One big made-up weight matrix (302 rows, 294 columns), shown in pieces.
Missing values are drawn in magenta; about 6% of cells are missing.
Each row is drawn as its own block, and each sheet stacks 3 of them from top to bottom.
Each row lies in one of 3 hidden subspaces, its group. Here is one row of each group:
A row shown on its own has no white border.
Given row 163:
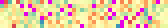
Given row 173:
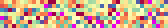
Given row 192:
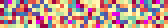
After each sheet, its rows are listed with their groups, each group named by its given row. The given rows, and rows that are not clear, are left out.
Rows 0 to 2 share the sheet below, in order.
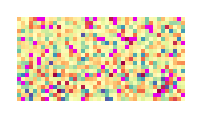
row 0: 163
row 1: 192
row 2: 163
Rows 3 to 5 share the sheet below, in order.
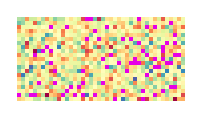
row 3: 163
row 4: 163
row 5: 192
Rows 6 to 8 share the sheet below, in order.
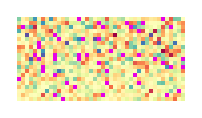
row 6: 163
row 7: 192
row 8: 163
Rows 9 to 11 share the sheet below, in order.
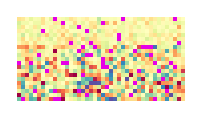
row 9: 173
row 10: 192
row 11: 192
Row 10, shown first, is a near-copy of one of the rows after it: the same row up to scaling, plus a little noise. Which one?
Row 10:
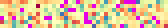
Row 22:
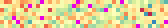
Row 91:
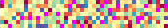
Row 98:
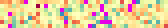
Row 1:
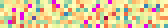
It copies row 98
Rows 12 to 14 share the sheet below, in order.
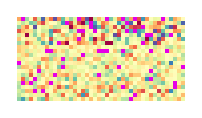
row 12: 163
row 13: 173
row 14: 173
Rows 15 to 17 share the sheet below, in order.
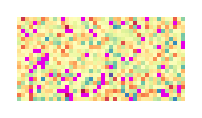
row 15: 192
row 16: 192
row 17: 163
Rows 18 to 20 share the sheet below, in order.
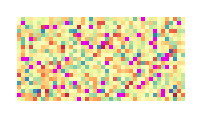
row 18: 173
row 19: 163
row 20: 173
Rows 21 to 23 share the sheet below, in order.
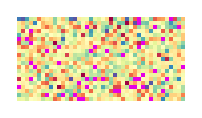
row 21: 192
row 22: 192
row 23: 173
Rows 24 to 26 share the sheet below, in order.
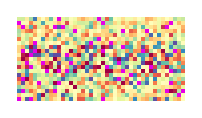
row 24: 163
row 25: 163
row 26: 173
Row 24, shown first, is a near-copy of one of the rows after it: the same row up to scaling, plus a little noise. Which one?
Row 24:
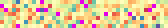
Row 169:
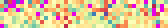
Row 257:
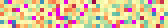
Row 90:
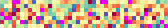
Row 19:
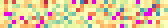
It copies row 90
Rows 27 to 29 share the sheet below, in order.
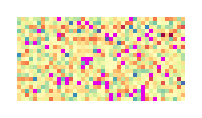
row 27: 173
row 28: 192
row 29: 173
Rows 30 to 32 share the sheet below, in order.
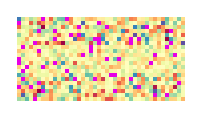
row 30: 192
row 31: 173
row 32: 173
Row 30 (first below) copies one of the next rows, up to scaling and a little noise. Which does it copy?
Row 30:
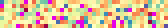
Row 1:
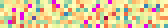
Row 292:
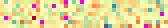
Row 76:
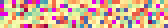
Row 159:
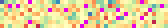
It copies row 76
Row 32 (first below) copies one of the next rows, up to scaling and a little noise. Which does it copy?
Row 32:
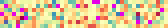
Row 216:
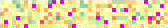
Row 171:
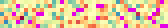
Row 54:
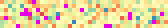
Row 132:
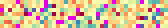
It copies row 171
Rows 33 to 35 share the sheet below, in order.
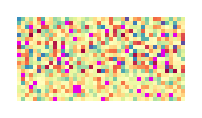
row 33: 192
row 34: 192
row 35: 173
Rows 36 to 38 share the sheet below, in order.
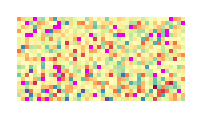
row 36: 163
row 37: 163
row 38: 163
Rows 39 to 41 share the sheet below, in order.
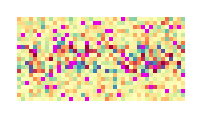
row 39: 192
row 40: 163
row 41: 173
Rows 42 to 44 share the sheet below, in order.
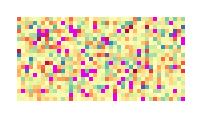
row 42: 173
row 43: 163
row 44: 173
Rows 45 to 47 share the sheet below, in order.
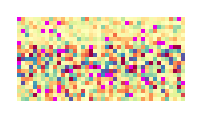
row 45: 163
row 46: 163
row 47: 173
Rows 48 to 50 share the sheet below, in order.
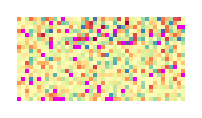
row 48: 163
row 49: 163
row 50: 163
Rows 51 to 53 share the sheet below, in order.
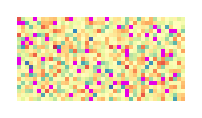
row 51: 173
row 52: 163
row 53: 163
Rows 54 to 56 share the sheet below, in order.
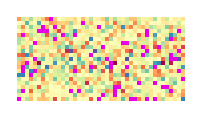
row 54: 173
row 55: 173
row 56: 192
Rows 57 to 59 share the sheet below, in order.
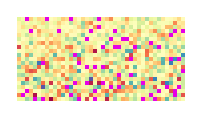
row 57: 163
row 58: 173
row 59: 173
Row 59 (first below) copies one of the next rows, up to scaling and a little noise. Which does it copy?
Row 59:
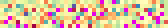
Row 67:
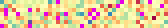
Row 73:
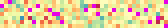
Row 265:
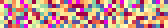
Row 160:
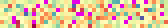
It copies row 160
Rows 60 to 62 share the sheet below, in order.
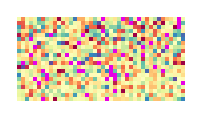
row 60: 192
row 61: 192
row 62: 192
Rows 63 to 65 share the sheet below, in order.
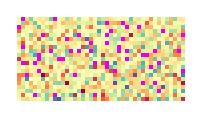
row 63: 173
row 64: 163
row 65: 192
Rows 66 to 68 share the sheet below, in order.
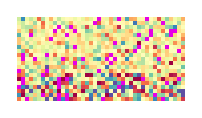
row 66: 192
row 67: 173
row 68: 192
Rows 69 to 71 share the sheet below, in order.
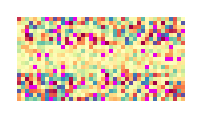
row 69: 163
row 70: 192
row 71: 173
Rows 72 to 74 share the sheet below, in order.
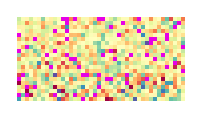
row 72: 192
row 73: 173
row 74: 163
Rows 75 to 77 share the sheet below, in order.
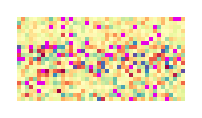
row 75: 163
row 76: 192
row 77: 192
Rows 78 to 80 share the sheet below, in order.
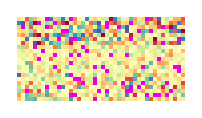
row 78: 173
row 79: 163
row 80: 173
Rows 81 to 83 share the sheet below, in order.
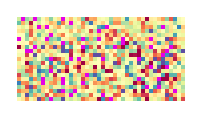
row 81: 163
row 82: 163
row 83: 192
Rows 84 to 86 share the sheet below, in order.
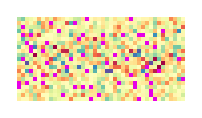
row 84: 173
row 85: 163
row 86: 173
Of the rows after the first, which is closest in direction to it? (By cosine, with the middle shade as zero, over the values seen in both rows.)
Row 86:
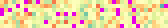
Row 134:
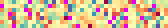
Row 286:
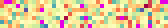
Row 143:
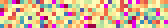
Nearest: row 286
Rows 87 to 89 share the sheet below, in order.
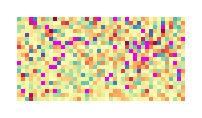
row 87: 163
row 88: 192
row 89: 163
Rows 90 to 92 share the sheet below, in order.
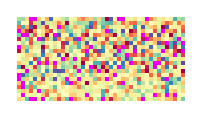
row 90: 163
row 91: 192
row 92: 192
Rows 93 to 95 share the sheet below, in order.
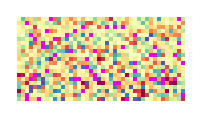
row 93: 163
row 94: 173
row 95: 192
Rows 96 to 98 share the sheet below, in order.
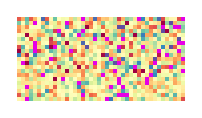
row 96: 163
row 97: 163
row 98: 192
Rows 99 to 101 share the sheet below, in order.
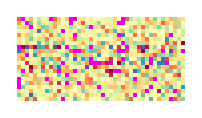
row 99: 192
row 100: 163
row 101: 163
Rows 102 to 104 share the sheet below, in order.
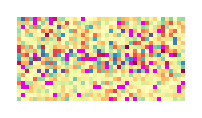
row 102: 163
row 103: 192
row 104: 163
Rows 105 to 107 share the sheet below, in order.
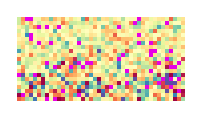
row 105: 163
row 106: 173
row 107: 192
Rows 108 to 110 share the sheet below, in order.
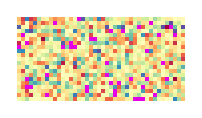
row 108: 163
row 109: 173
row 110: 163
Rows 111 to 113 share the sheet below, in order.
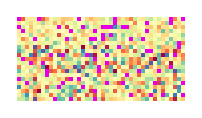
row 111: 192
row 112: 163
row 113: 173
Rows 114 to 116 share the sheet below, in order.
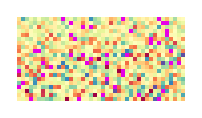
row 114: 192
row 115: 173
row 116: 163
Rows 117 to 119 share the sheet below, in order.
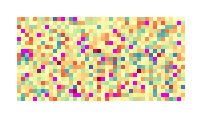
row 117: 163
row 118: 192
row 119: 173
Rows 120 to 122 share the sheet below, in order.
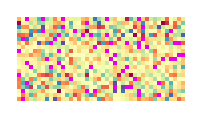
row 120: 192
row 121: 173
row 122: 192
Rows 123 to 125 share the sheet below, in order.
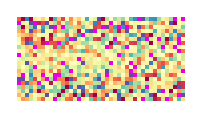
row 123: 163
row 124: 163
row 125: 173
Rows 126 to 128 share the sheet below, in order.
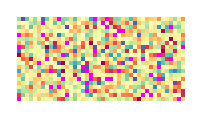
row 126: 192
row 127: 163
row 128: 192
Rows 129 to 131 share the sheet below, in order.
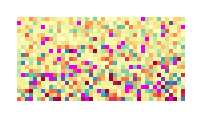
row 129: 163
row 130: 173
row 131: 192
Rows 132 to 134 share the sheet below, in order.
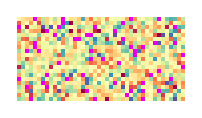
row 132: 173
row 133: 192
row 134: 163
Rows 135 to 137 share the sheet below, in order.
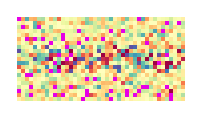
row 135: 163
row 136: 173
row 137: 173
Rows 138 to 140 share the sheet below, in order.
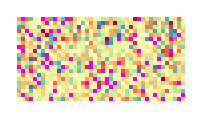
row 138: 173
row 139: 192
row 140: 192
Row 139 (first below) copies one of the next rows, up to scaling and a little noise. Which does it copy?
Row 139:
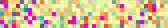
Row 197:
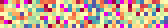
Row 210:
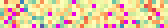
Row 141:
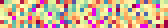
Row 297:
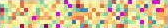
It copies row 210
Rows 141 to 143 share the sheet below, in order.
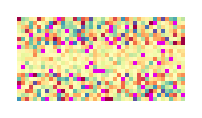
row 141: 192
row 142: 163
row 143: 163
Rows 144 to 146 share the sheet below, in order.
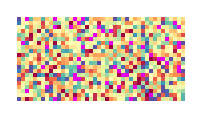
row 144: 192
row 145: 163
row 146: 163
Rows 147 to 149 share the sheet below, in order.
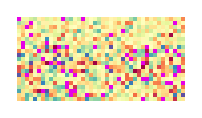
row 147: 173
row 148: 163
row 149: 173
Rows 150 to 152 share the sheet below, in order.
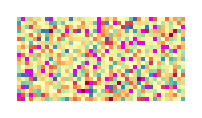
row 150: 173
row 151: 163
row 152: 192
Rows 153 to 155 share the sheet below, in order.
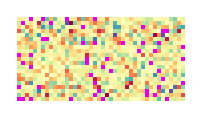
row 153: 173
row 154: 163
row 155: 173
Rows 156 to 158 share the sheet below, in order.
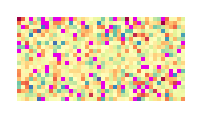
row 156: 192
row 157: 192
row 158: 192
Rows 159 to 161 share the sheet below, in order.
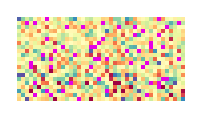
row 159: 192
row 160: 173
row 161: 192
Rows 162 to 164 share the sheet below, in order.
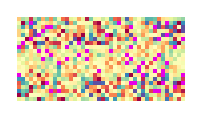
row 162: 173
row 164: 192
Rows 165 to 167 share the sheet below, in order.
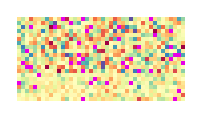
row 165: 173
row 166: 192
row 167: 192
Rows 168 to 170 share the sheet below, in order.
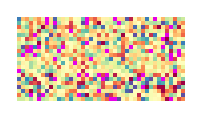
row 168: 192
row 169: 163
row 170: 173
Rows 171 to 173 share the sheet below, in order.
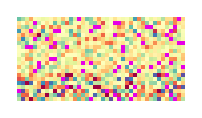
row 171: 173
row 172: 163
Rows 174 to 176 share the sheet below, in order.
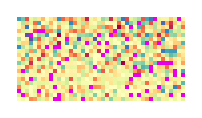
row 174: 163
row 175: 192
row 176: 173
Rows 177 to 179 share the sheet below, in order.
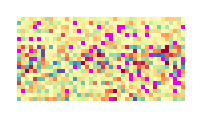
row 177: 173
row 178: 192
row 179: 163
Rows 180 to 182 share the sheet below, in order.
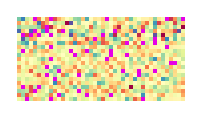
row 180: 173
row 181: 163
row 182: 192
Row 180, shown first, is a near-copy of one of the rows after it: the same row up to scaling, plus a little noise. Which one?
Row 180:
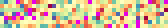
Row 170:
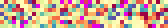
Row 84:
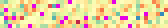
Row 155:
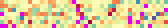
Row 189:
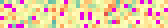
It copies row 84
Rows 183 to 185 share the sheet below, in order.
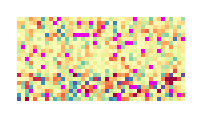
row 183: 173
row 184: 163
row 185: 192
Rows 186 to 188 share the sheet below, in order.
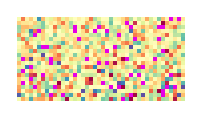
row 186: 192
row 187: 192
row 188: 163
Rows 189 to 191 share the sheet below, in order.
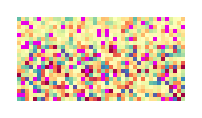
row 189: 173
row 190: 192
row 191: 173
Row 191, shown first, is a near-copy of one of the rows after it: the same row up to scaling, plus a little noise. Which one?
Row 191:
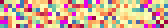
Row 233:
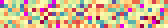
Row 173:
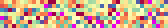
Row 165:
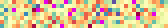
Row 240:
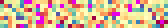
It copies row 240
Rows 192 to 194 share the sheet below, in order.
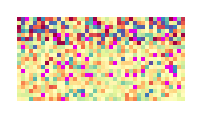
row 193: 163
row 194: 163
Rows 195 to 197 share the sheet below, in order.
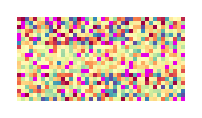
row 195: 163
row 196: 192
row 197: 192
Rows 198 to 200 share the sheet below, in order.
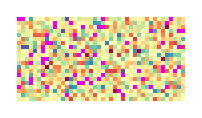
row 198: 173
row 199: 192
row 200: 173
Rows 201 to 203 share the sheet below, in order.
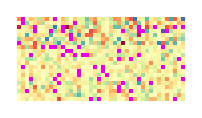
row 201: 192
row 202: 163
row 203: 163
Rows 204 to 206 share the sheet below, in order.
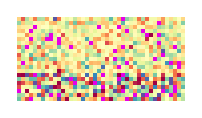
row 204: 163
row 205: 192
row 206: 163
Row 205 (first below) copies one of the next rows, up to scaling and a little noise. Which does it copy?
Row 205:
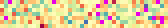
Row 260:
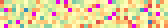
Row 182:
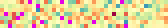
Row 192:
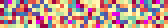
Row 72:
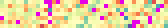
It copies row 192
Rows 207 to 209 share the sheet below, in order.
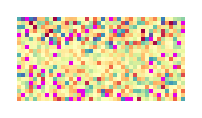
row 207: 163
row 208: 163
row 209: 192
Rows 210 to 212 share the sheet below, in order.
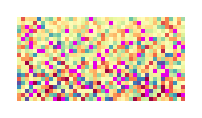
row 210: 192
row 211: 163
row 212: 163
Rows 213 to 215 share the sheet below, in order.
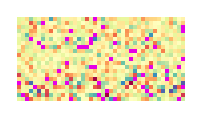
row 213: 163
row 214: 163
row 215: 173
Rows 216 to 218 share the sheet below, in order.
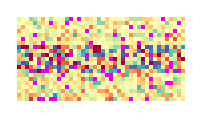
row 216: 173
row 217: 192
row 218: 163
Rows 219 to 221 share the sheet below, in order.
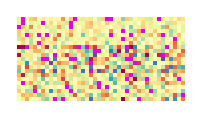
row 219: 163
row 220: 192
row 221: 192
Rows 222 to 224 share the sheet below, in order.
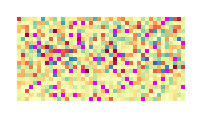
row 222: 163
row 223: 173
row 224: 163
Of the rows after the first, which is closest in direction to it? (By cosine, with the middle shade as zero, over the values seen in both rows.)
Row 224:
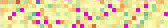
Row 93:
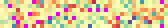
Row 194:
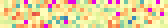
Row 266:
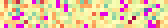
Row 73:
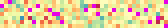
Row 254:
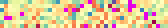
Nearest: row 266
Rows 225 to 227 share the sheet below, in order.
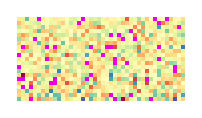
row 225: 192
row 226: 192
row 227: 192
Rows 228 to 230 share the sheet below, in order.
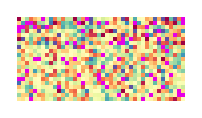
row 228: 192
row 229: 192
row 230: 163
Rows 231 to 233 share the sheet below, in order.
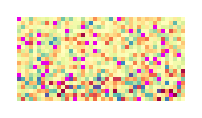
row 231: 163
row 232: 192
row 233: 173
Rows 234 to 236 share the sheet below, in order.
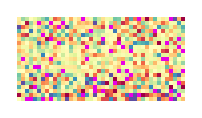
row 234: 192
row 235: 192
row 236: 163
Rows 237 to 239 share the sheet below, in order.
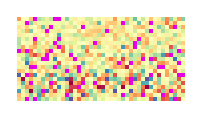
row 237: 192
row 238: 163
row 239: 173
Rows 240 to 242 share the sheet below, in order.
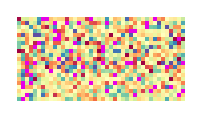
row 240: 173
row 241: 173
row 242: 163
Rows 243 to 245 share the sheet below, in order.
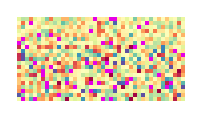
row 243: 173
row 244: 192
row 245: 163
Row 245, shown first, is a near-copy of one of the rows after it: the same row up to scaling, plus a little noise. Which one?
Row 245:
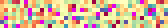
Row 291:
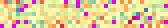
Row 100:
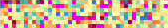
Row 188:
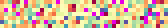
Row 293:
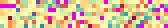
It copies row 188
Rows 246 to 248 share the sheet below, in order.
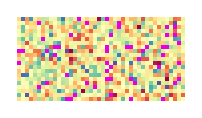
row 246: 163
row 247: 173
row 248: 192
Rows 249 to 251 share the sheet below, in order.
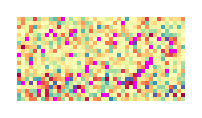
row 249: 163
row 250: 192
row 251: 173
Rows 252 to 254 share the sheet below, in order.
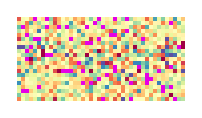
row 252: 192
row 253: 192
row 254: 192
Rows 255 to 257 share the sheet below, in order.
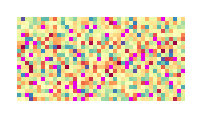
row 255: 192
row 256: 163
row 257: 163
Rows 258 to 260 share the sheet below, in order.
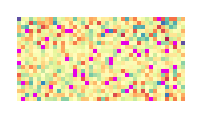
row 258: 192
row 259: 192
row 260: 192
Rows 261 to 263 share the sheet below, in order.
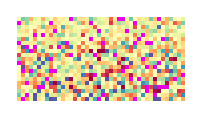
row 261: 192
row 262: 173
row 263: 173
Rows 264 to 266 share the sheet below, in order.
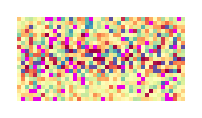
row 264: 163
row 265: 173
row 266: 163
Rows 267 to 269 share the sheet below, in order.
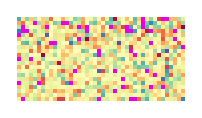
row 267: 173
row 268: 192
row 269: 192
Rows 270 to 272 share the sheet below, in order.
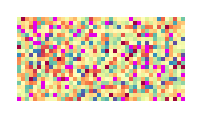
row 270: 192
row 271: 173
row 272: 163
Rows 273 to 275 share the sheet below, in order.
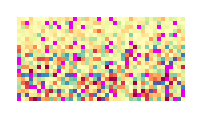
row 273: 173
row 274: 173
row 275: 192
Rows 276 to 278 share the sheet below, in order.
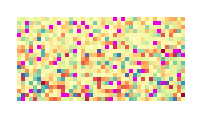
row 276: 173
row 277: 192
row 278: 173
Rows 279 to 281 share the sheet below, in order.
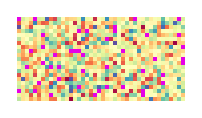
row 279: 163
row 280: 192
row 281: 173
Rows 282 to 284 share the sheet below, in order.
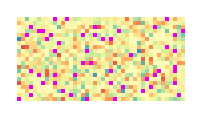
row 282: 192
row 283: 192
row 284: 163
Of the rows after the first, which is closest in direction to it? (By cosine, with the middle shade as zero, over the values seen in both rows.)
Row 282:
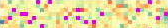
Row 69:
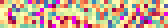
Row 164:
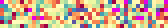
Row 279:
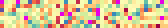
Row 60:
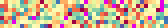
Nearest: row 60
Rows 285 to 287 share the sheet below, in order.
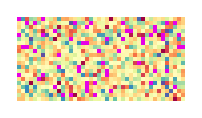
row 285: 163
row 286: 192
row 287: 163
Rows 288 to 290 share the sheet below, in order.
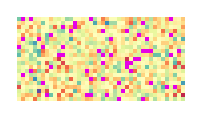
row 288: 173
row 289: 173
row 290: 173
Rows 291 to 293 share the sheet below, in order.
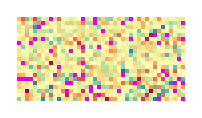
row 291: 163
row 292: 192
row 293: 163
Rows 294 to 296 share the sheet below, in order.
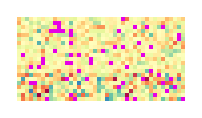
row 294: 192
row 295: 192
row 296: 173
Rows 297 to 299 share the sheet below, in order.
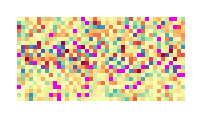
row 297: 192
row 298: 163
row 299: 163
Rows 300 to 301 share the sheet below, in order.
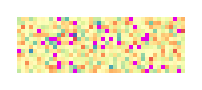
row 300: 173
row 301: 163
